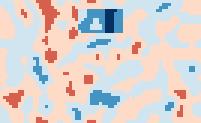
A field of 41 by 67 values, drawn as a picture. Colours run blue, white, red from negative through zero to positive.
Ninth with the lowest average: top middle. Average level on the scale: 50%. Roughest part: top middle. Mirror symmetry: none. Grain: blotchy. Slope: none. Odd patch: lower, in the top middle.
